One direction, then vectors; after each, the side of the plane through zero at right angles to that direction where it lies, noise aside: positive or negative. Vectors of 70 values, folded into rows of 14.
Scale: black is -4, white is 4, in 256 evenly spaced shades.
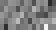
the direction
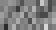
positive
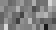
negative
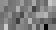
negative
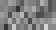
positive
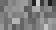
positive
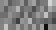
negative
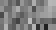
negative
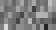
negative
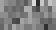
negative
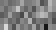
negative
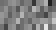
positive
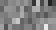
positive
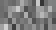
negative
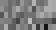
negative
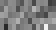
positive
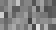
positive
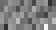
positive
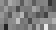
positive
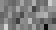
negative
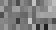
negative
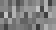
positive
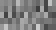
negative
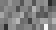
positive
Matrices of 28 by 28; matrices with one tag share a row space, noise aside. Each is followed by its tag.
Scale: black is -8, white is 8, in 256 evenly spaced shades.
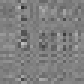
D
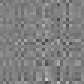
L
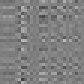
D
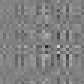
L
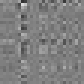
D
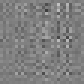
L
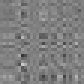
D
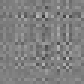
L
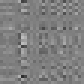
D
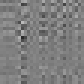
D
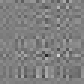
L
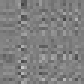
D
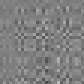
L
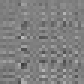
D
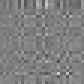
L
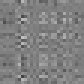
D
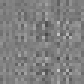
L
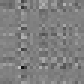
D
